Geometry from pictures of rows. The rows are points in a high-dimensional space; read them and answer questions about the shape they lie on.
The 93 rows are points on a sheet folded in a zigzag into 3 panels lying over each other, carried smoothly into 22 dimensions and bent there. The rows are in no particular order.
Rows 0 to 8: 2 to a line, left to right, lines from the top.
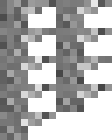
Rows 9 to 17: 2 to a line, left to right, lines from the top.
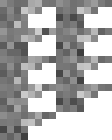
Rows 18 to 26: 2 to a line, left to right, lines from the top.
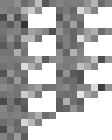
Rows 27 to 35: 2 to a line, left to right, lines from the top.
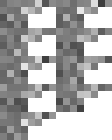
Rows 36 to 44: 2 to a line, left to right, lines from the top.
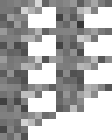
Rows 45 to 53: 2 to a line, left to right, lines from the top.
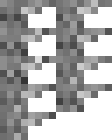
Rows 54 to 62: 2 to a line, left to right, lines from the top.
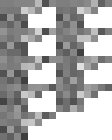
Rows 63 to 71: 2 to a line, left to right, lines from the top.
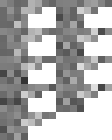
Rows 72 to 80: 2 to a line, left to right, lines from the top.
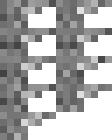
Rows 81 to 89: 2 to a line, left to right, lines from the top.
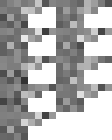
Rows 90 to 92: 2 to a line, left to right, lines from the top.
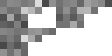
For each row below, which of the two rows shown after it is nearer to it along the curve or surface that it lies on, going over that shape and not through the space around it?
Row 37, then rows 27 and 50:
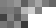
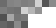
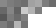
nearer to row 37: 27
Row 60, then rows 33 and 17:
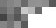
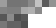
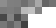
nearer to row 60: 17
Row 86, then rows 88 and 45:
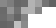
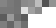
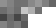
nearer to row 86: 88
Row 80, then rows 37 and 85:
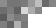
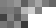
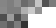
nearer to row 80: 37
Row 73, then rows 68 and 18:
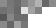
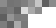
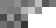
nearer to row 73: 68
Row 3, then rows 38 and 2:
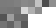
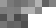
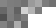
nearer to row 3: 2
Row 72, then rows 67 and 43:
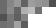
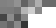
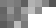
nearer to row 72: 43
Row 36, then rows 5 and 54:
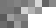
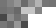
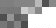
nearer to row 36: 5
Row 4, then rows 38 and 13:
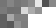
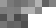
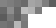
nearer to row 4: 13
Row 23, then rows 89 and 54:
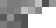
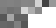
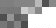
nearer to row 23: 89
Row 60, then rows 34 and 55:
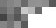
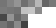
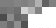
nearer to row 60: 55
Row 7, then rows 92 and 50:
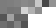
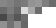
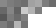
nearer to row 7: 50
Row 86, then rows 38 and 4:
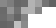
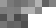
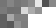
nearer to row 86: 4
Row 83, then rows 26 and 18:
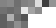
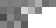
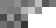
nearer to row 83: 26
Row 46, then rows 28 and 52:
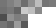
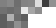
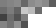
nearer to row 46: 52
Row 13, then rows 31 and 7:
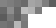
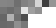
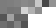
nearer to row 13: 7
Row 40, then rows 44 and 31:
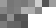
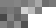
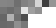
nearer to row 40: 31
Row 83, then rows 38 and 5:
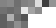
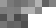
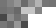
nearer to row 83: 38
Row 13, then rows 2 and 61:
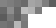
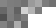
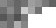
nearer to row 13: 2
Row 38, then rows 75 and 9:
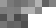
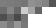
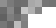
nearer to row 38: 75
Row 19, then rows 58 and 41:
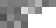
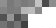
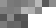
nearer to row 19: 58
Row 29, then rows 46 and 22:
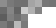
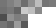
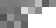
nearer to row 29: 22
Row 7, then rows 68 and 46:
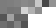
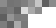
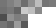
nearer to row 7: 68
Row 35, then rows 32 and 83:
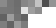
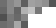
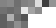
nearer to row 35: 83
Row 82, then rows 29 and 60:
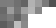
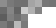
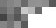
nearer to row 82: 29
